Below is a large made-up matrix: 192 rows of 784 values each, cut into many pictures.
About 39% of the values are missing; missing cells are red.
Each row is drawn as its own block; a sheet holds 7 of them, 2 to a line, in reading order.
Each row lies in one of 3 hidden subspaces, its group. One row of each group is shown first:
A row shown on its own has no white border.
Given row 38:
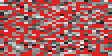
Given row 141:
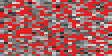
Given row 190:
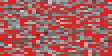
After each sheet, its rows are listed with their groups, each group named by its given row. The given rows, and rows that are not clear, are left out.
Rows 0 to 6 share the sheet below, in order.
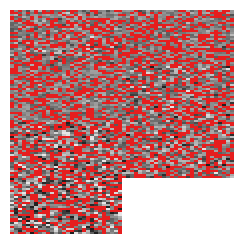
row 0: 38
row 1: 190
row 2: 38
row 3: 190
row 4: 38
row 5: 38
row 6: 38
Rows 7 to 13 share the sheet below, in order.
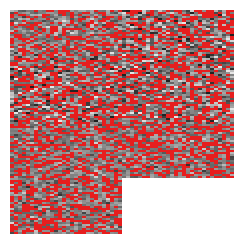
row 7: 38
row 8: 190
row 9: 190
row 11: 190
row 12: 38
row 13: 141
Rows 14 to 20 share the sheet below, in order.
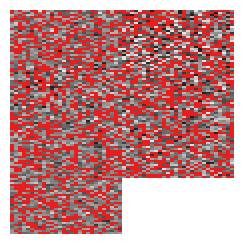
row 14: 190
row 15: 38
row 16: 190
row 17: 38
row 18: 190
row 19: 141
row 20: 38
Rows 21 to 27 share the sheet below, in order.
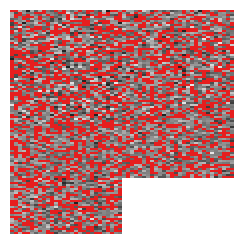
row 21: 38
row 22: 141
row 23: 38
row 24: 38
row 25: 190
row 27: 190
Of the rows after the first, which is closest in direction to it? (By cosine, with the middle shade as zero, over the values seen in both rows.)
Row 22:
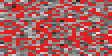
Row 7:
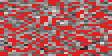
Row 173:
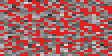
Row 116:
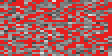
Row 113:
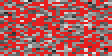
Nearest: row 173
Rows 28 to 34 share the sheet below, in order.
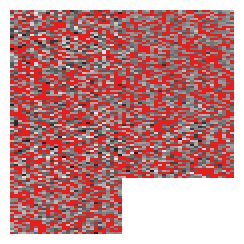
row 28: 141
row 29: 38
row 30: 38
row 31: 38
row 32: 141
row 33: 38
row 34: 190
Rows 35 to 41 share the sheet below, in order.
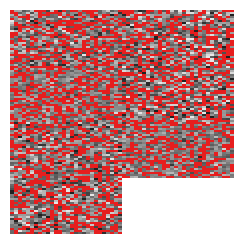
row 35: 190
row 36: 190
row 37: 190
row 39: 190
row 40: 38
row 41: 38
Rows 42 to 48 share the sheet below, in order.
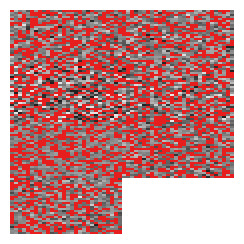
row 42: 141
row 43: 141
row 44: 190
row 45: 190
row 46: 190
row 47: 190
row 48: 38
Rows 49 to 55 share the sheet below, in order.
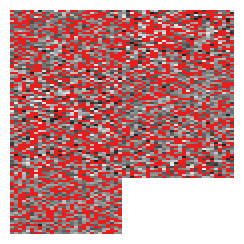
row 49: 190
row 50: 141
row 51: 38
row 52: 190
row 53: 141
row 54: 38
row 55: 141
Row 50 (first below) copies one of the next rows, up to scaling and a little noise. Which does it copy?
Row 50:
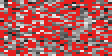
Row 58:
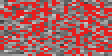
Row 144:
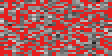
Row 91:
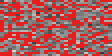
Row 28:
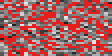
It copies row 58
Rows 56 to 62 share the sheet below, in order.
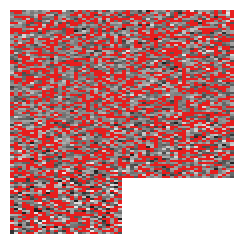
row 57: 141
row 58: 141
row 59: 190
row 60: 190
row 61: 141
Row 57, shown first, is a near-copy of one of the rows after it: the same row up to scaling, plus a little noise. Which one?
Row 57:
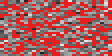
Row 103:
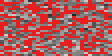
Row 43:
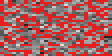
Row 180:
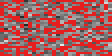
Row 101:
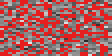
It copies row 180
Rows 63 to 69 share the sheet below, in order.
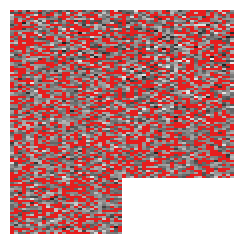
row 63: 38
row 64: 141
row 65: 141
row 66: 190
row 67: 141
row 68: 38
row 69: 190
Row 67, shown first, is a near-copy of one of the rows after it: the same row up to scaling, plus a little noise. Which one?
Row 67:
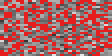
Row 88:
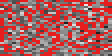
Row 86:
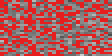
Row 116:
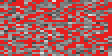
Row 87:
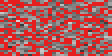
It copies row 86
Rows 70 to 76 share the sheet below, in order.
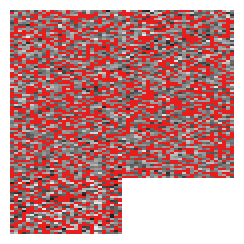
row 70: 141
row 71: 190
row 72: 190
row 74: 141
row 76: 190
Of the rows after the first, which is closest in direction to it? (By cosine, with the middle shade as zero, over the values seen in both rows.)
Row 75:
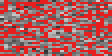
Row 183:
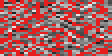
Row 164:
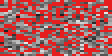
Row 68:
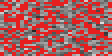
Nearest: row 68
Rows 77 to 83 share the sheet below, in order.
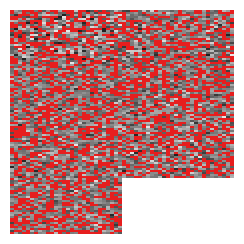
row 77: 38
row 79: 38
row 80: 190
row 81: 141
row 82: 38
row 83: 190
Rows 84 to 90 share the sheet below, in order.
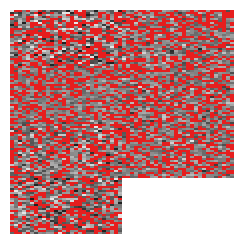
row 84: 38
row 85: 38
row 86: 141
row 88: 141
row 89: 38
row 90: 190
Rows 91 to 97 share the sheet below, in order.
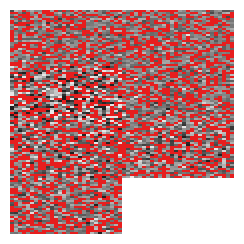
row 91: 141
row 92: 190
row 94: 38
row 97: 141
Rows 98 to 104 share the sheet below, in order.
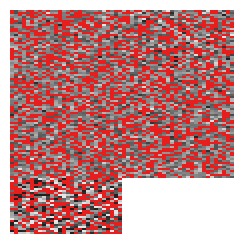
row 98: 141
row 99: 190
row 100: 38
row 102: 190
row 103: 141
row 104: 141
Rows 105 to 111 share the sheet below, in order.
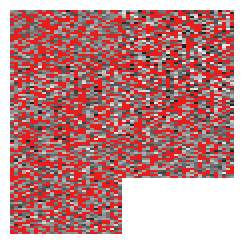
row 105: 38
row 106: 38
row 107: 190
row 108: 141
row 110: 190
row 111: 190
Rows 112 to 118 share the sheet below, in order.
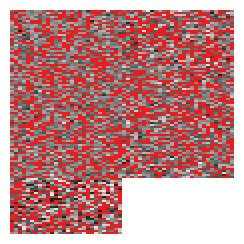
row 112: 141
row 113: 190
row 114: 38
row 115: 38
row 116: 141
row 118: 190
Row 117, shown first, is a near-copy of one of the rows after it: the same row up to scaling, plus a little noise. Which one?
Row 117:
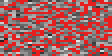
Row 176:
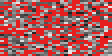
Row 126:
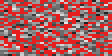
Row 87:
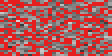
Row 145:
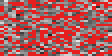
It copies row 145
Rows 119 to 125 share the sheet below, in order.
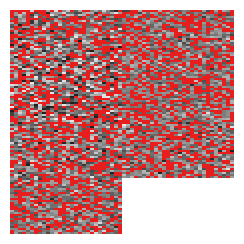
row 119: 190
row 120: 190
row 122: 38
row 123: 38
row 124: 190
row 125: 190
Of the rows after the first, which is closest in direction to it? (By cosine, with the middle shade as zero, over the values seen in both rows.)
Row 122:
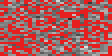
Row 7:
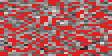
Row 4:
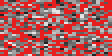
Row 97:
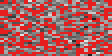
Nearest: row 97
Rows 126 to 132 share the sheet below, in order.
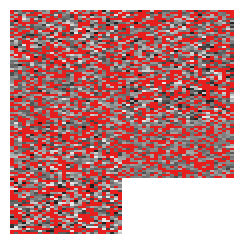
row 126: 141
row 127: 38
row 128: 38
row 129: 141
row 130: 141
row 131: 190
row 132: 38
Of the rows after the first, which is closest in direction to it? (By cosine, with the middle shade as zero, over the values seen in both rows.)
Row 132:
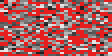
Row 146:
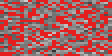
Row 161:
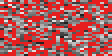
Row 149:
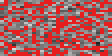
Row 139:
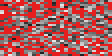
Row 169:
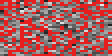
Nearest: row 139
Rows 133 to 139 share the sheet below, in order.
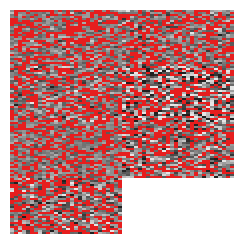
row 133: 38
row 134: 141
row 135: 190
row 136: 141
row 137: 38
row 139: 38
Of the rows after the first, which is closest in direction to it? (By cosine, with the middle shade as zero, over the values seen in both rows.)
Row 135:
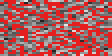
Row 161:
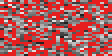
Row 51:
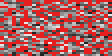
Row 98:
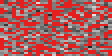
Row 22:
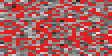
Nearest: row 51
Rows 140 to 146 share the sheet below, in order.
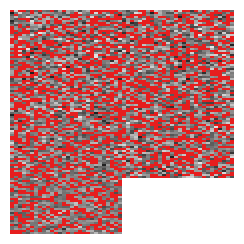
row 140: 190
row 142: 38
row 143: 190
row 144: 141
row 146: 190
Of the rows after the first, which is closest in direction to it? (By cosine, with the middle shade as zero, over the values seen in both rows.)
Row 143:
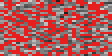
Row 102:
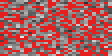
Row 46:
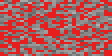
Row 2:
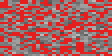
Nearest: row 2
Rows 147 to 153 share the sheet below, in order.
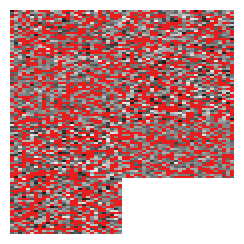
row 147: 38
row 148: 38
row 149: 38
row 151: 38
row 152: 38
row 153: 141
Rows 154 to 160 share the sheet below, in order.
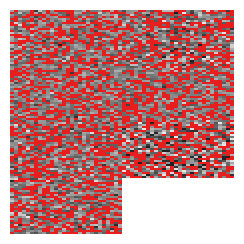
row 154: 190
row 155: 38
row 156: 141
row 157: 190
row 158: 141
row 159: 38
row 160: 190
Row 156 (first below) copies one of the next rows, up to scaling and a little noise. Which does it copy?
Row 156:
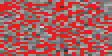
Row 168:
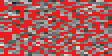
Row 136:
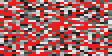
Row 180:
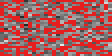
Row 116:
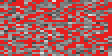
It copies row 136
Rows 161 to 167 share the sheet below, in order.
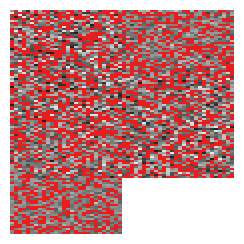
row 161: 38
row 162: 190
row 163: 38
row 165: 141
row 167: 141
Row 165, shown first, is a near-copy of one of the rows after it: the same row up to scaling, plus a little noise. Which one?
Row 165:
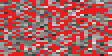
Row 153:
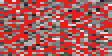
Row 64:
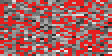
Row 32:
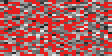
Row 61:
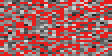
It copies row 64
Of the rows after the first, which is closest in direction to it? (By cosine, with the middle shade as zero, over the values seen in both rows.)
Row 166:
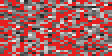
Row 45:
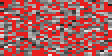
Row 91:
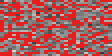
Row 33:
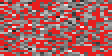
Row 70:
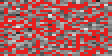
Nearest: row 70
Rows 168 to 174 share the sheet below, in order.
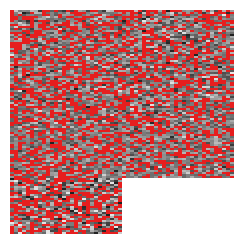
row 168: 141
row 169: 190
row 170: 141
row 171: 141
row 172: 190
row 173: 141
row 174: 190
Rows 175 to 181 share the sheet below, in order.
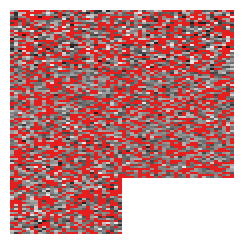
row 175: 38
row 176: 141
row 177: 190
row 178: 190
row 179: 38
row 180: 141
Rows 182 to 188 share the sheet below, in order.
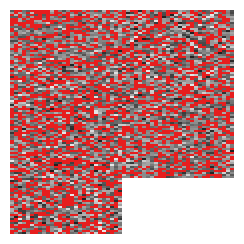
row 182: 141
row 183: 38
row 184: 190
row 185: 38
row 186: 38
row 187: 190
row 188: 190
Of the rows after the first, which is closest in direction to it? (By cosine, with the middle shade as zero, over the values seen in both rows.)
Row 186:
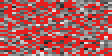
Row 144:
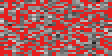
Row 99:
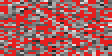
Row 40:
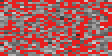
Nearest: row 144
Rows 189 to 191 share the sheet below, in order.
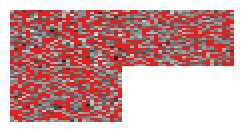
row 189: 190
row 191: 38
